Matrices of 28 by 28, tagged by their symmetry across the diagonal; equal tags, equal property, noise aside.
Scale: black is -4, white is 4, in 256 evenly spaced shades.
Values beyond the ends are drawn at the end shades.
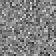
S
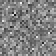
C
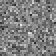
S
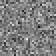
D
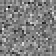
D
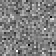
D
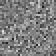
C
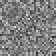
C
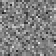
D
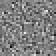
D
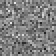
S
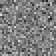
S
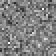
C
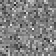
S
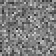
C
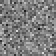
S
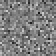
D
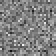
C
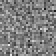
D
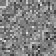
C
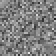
C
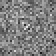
C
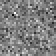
D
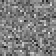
S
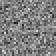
S
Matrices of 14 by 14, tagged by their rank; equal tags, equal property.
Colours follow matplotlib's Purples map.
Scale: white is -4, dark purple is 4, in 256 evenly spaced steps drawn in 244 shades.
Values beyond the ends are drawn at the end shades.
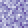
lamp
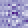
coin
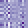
coin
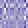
coin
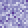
lamp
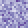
lamp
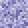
lamp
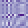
coin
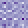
coin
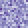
lamp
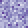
lamp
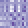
coin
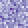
lamp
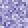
lamp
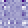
coin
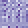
coin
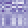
coin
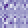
coin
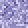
lamp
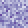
lamp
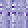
coin
